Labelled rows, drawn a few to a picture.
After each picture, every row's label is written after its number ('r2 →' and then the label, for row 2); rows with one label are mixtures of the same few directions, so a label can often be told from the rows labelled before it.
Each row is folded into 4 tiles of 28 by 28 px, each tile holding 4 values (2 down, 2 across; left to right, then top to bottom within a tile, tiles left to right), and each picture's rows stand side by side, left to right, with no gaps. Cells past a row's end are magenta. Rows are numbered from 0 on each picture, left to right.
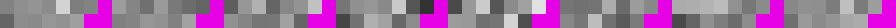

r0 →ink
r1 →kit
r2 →kit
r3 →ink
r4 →kit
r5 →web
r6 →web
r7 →ink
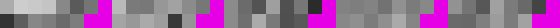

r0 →web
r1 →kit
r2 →ink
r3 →web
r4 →kit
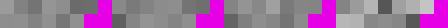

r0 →kit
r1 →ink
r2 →web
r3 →kit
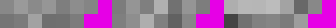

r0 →web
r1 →web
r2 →web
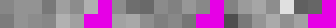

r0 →ink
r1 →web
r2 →ink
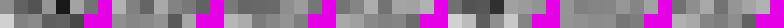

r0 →ink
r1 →kit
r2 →web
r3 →kit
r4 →web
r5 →kit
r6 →kit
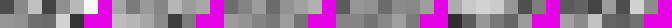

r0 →kit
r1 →kit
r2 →kit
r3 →kit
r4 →web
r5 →web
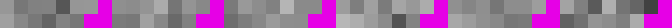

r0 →ink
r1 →web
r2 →ink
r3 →kit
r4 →kit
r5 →kit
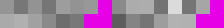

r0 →kit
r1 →ink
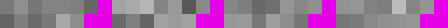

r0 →kit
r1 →web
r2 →web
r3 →ink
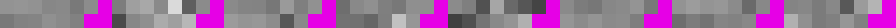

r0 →web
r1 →ink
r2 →kit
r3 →kit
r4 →kit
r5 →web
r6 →web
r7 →ink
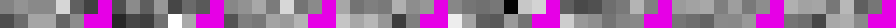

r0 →ink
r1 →kit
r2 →ink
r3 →kit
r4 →ink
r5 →web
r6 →web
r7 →web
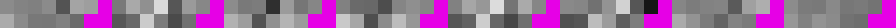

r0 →ink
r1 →web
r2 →web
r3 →web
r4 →web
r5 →ink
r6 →ink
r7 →ink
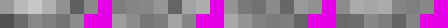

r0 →web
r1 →ink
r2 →ink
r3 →web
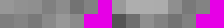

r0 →web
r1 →web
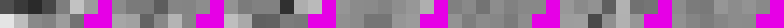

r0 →web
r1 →web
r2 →ink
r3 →ink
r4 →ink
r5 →web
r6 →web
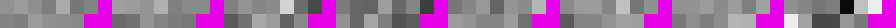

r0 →ink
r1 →web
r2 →ink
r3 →ink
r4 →kit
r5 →ink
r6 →ink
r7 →ink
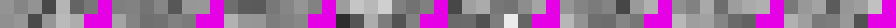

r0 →web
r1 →ink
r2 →web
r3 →web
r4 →kit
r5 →ink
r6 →kit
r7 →kit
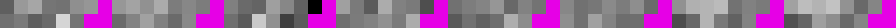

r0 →kit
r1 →web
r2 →ink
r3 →kit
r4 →kit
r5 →ink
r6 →web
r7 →web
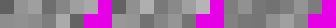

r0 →kit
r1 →kit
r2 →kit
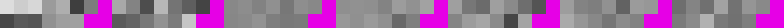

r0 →web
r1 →kit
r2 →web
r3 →kit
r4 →kit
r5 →ink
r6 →web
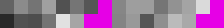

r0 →kit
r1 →ink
